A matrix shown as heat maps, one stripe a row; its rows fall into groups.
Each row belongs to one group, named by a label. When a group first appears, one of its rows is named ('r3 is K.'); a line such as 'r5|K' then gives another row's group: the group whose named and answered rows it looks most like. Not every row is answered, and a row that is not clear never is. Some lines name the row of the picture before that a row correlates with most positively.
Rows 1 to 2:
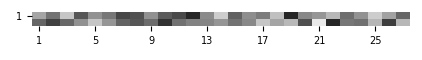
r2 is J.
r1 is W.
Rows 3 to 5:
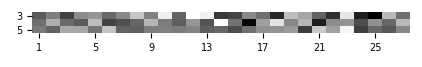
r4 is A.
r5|J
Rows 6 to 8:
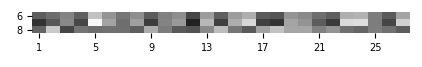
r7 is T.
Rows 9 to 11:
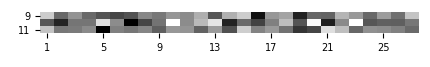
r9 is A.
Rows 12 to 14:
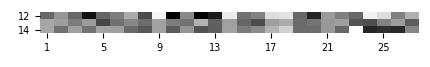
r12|W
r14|J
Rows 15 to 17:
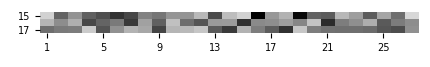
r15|A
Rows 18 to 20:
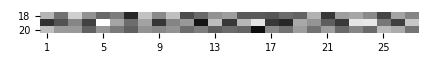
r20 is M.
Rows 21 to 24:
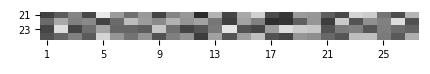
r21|T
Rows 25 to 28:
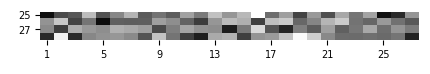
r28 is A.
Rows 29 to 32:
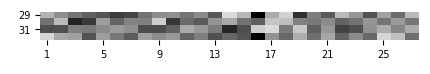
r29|A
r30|W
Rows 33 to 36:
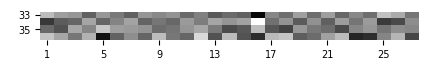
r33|M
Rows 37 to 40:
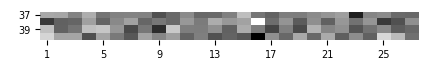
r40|M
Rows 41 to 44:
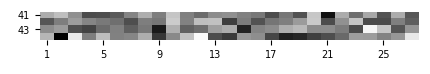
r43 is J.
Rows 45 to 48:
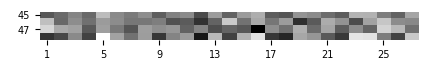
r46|W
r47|M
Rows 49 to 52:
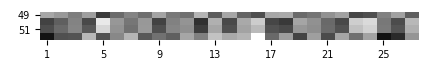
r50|T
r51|T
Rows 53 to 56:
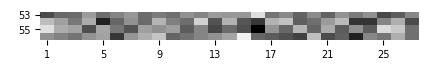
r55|M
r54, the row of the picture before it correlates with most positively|49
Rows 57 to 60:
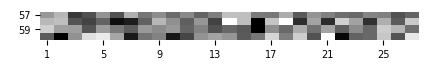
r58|A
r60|J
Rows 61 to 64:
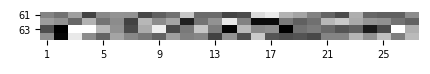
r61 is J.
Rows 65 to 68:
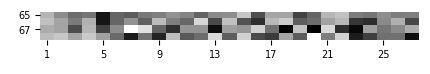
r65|A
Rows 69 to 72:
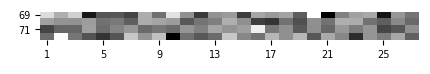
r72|W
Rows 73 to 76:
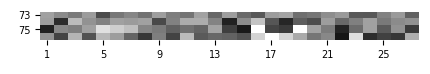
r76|J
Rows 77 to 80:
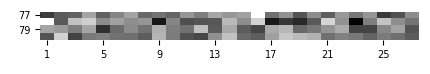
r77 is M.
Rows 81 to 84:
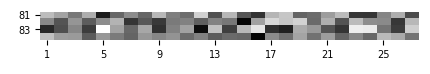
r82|J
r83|T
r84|M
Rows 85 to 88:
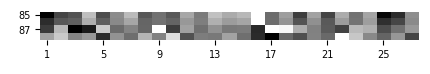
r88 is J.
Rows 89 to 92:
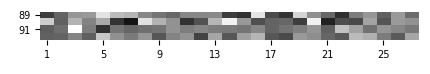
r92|T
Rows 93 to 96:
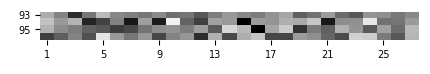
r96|T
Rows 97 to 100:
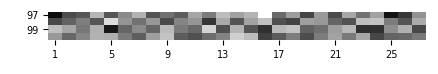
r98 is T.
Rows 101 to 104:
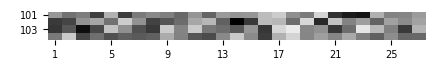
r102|J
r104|A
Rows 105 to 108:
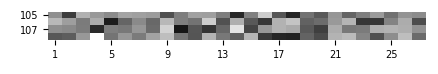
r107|W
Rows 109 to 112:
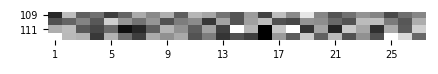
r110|T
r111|A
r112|M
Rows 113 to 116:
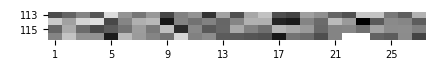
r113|T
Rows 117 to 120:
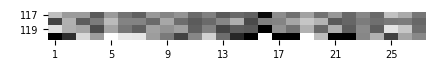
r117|M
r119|M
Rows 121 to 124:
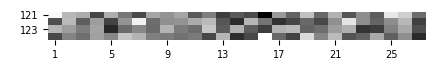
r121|M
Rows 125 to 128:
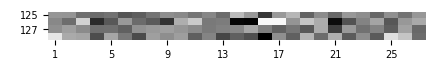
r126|J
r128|M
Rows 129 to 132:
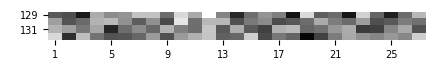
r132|A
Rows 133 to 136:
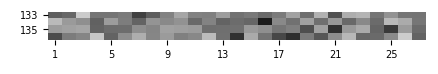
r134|M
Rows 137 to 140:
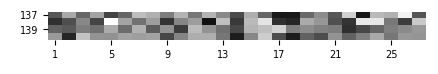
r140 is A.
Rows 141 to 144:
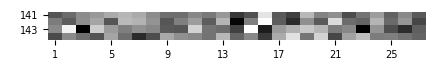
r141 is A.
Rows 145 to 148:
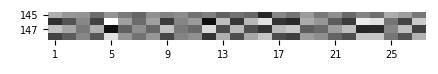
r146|T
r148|T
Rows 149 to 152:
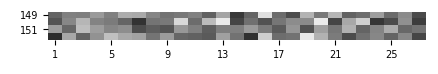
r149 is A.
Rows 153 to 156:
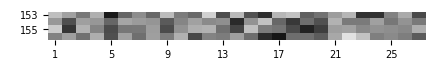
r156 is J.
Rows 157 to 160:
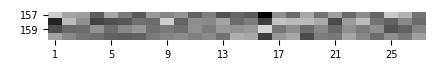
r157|M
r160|A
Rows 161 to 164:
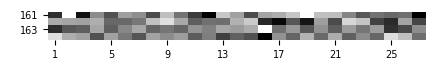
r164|M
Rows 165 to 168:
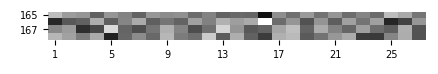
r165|M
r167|W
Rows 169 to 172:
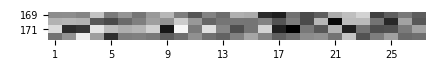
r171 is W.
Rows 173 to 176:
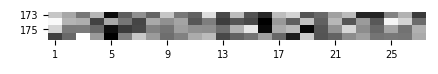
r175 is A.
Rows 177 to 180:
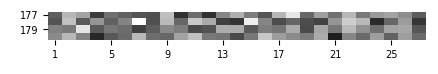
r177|W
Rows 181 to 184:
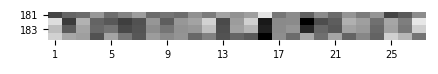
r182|A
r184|M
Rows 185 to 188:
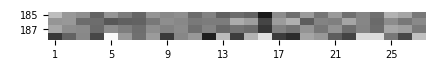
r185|M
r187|M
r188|T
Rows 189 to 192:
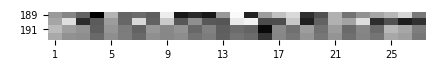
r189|W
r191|M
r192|M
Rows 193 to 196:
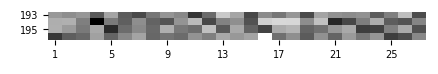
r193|W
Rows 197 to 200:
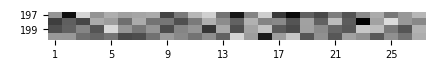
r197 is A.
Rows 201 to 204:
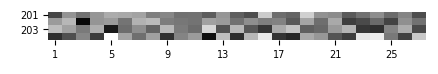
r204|T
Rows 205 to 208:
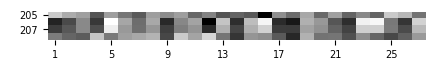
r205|M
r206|T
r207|T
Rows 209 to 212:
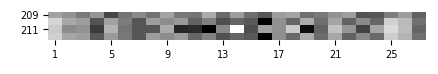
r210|M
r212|M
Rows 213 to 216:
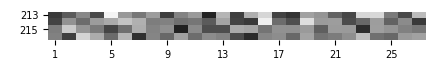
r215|W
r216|J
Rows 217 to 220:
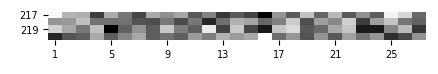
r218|W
